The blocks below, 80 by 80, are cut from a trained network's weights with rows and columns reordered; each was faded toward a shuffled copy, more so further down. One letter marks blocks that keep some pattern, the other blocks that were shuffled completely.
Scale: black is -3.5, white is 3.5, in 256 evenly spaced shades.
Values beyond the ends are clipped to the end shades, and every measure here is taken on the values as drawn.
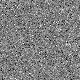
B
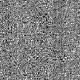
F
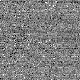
F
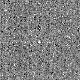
F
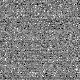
F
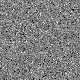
B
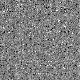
F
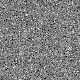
B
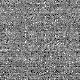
F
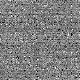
F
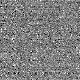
F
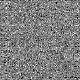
F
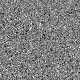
B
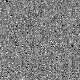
F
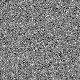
B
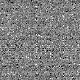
F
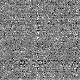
F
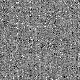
F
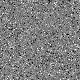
B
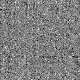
F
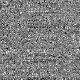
F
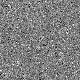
B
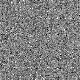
F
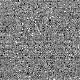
F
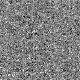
F
